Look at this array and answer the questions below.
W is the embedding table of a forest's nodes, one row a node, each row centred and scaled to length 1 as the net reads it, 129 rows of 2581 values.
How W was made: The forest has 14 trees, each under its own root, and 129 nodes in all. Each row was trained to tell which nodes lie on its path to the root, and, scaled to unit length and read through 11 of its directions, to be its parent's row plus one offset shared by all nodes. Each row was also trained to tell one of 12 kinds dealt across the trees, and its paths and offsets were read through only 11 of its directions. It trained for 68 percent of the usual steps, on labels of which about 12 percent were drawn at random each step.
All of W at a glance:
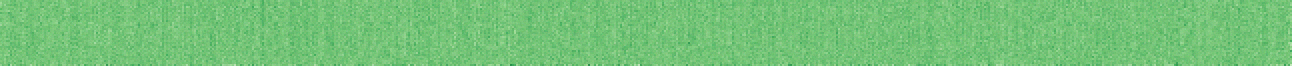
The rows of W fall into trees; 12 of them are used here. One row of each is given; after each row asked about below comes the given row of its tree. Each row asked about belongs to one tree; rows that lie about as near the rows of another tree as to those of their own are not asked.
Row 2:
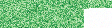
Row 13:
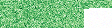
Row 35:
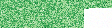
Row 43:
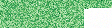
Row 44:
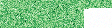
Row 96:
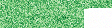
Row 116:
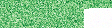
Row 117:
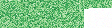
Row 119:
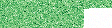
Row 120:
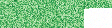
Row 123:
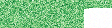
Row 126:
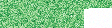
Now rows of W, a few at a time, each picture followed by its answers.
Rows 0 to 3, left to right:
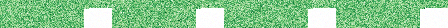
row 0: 44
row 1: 13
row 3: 35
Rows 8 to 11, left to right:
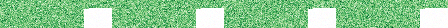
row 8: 126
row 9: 126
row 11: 117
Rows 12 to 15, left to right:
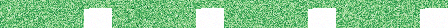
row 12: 2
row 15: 123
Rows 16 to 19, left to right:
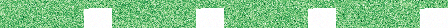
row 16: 44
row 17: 43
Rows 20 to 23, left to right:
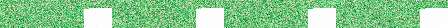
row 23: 126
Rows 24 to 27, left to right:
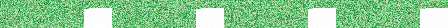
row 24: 119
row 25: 117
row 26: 116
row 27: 116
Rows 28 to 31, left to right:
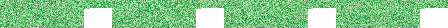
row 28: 96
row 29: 2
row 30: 126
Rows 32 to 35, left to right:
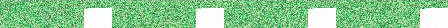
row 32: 35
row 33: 119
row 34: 126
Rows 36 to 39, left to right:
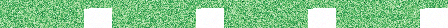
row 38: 120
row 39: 43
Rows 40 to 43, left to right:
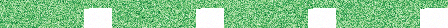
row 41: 117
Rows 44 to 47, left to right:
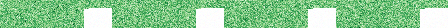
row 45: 120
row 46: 13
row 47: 13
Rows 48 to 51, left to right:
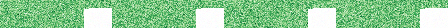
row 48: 44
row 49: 44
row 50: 13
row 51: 123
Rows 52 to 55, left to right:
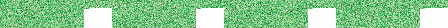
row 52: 13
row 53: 96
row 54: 119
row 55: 35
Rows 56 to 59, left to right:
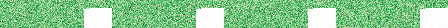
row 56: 44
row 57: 123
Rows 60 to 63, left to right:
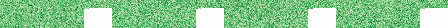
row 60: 44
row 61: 120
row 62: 35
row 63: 44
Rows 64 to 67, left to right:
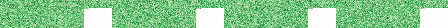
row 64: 126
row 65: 96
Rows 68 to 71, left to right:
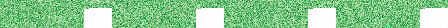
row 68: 119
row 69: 96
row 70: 13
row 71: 96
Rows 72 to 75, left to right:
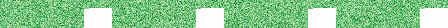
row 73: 119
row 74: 96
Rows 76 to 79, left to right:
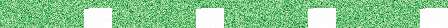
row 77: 126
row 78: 44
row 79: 119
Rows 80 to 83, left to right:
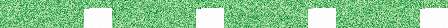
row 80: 2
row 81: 35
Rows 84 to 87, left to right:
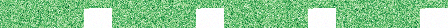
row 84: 119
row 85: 126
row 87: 44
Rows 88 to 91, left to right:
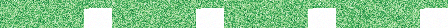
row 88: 119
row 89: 96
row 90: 44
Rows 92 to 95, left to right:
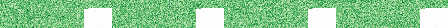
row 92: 13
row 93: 119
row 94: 35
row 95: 96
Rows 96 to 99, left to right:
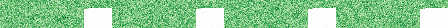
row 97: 126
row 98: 35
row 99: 96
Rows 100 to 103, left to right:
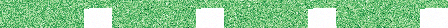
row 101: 119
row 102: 13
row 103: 13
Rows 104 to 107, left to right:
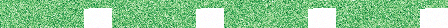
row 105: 126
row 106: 96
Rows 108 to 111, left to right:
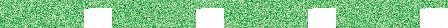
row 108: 119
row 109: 13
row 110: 117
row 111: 44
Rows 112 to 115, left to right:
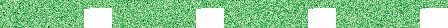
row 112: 13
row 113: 96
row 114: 123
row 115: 123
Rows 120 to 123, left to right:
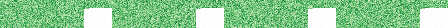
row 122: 126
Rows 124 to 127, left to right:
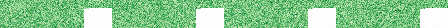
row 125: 35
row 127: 123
